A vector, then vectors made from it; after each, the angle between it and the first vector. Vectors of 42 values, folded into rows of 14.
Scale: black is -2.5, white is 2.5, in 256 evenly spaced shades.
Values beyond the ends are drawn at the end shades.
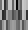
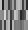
partly opposed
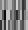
orthogonal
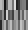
partly aligned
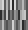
partly aligned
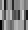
partly aligned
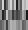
nearly parallel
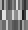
nearly opposite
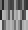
partly opposed
